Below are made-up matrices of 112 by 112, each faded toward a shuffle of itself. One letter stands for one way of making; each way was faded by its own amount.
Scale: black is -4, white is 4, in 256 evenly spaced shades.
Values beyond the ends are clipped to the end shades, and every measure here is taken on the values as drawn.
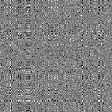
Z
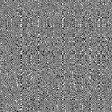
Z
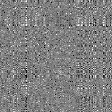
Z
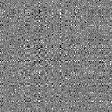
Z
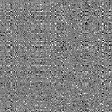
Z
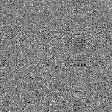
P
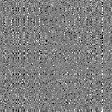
Z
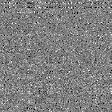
P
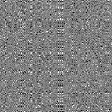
Z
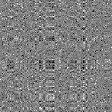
Z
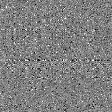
P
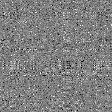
P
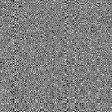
Z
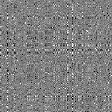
Z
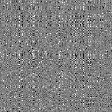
Z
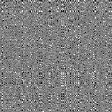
Z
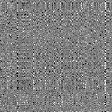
Z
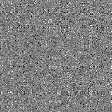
P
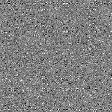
P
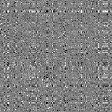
Z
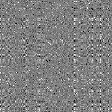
Z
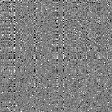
Z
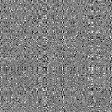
Z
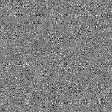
P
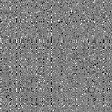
Z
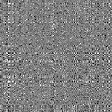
Z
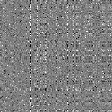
Z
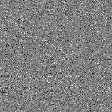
P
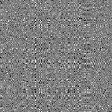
Z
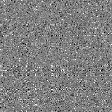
P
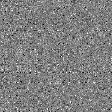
P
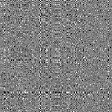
Z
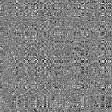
Z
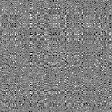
Z
